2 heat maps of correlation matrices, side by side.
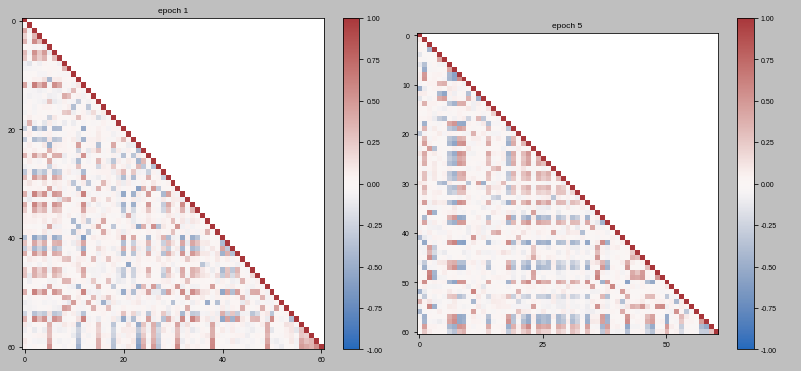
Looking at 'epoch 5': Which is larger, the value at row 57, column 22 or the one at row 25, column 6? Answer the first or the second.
the second
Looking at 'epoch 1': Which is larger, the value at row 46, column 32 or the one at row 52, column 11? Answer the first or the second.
the first
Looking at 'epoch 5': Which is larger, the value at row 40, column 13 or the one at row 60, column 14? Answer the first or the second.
the second
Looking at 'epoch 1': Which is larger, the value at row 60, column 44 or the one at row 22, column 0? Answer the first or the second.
the first
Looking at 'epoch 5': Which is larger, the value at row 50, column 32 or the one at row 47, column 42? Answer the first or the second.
the second
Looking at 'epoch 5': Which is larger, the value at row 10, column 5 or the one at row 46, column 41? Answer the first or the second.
the first
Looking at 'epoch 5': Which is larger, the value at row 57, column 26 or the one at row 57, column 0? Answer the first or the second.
the second
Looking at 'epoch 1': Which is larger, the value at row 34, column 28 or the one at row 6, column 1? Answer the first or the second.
the second
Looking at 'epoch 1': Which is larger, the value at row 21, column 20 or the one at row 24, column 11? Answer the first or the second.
the first
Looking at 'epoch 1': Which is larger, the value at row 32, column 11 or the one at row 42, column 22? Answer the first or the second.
the second
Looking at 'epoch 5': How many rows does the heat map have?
61
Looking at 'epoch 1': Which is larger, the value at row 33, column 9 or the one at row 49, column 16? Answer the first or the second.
the first
